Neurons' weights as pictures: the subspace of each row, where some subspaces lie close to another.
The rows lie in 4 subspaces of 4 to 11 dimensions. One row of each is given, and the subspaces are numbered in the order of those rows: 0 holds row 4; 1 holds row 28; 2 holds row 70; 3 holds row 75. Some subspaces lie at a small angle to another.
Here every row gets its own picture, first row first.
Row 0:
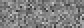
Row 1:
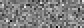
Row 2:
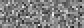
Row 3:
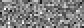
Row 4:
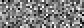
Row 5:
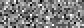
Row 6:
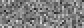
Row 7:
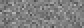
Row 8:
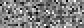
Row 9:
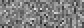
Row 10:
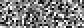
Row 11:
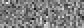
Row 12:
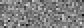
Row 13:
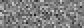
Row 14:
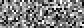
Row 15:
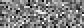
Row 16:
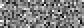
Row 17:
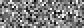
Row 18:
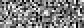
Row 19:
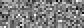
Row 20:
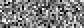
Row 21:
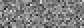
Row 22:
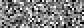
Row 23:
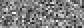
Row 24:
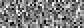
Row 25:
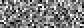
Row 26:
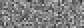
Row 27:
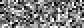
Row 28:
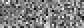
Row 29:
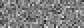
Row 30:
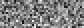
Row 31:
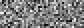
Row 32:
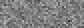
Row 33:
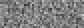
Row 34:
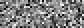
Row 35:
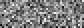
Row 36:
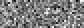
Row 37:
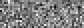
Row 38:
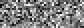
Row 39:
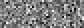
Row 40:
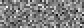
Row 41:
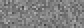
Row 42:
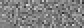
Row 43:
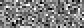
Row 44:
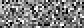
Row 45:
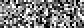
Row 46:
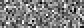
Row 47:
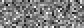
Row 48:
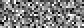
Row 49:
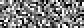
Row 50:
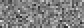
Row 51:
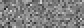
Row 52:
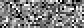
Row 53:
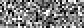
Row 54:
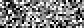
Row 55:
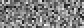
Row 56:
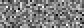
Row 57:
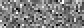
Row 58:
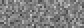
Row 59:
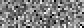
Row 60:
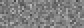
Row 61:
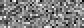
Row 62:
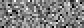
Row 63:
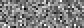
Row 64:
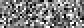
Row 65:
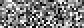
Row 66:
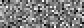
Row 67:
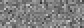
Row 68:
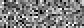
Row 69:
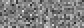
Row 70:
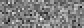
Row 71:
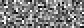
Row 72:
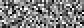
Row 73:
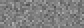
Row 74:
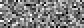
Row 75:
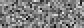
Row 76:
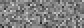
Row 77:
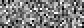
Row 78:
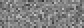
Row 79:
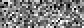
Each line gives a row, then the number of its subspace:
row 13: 2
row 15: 1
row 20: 2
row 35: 0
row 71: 3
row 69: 1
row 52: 3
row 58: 1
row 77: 0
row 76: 0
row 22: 2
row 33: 3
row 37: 2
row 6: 0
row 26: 3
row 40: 1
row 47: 2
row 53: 2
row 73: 3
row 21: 0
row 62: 2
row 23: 2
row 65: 2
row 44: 3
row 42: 3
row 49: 3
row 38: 3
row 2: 2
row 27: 3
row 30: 1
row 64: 0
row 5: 1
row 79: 2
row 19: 3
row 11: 1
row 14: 2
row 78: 3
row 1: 3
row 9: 0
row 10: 2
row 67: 0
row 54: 2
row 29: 3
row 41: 2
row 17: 3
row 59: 2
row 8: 2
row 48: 3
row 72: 2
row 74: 3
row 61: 2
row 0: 2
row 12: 3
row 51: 0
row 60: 3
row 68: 2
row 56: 0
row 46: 0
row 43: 3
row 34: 1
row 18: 2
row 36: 2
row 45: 1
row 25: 1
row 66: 1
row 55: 1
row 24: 3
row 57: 3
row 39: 0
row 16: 3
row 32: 3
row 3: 0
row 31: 3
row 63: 2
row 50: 3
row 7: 2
